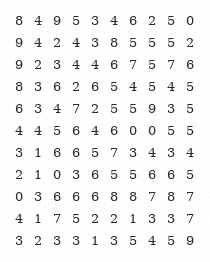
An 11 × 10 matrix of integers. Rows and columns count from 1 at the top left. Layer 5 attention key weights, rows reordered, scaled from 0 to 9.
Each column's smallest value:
0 1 0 2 1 2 0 0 3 0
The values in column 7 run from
0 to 8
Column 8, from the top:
2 5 5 5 9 0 4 6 7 3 4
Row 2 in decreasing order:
9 8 5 5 5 4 4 3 2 2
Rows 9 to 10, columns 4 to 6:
6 6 8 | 5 2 2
